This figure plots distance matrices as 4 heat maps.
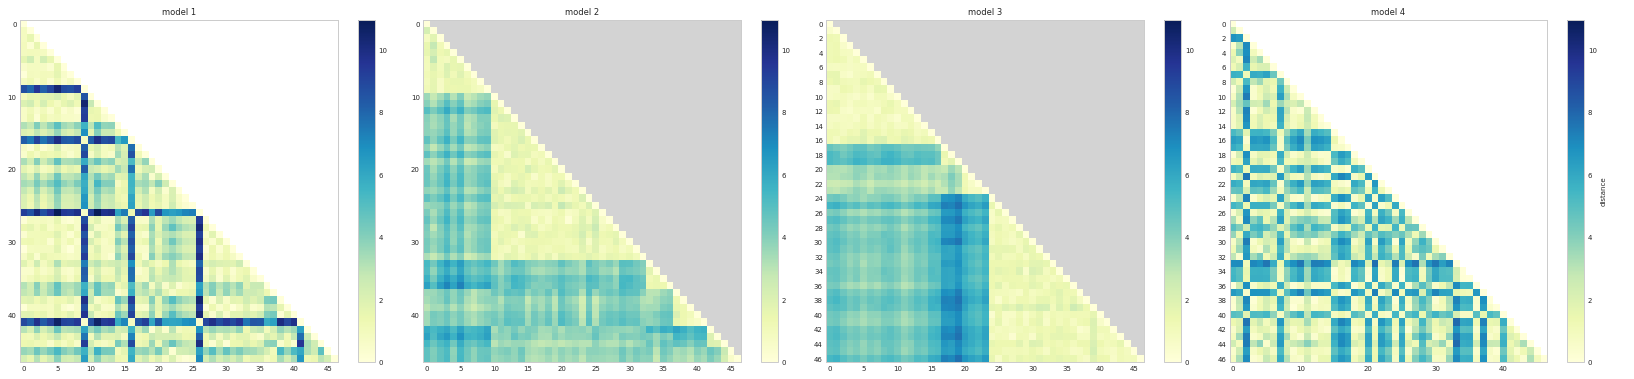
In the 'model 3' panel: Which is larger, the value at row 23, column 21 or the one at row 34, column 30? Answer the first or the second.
the second
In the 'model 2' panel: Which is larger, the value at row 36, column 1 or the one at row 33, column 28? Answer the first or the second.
the first
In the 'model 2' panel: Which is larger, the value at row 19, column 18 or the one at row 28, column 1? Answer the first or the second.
the second
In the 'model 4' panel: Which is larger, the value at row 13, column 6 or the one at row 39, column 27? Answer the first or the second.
the second
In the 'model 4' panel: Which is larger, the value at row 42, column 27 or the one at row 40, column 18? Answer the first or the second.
the second
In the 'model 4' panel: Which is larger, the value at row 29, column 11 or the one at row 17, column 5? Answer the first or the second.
the second
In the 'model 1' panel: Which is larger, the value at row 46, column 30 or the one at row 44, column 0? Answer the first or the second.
the first
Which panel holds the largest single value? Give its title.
model 1
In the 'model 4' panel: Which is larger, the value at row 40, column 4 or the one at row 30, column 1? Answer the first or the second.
the first
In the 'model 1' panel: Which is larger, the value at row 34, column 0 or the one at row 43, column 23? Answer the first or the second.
the second
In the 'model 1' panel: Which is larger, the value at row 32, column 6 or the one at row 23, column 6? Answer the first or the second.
the second
